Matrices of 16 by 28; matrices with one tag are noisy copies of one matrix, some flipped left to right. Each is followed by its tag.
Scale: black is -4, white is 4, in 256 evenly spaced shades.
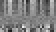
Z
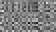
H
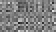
H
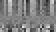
Z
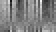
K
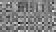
H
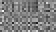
H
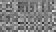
H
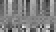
Z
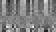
Z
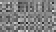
H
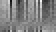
K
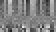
Z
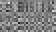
H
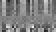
Z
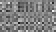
H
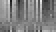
K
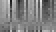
K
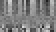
Z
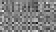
H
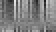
K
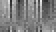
K
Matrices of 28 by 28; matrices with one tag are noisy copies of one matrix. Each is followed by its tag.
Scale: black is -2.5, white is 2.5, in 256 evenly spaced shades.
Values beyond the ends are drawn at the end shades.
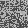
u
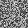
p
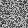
p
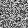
p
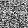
u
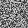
p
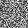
p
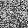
u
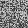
u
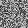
p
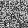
u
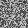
p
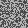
p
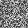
p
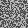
p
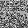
u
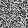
p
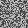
p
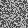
p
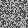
p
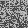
u
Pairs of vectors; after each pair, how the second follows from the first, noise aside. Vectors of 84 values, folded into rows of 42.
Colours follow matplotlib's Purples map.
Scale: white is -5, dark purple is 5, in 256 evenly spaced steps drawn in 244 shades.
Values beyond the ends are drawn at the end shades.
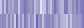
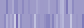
partly zeroed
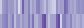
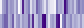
scaled up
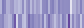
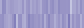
shrunk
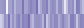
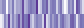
scaled up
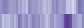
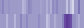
partly zeroed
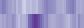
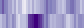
scaled up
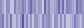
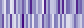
scaled up
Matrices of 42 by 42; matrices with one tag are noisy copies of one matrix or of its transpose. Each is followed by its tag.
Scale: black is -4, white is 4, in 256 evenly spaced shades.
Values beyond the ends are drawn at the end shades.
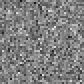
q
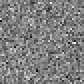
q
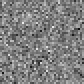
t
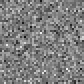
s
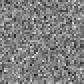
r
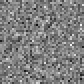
s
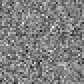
t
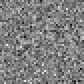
s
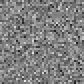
s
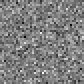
s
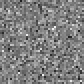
q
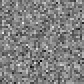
t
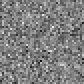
t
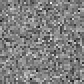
q
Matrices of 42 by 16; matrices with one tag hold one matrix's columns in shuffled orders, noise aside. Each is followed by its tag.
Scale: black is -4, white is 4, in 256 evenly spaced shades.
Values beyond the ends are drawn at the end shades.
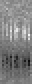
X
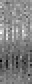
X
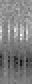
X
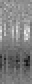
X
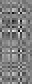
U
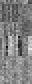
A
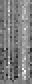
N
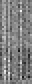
N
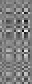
U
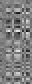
U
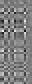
U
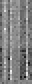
N
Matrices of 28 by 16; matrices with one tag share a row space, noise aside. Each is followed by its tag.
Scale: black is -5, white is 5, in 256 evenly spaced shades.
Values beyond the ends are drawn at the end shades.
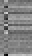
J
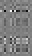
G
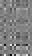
G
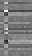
J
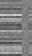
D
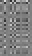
G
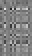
G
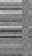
D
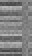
D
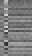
J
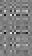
G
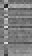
J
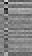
J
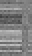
D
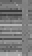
D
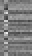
J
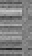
D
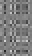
G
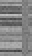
D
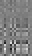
G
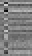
J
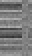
D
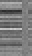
D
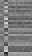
J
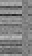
D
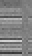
D
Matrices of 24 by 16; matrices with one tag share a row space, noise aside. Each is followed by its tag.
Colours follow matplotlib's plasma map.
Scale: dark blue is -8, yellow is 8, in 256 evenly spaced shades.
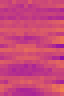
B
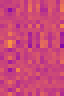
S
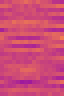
B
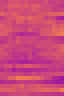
B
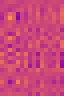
S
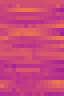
B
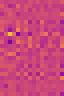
S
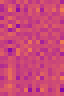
S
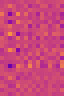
S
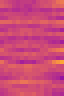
B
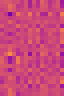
S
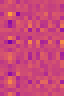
S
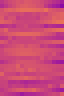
B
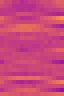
B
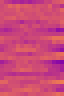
B
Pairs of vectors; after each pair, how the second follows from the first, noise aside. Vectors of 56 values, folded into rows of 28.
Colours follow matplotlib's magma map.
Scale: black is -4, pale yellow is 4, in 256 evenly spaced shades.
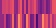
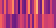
reversed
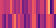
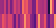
negated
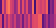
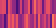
shuffled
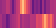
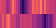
negated
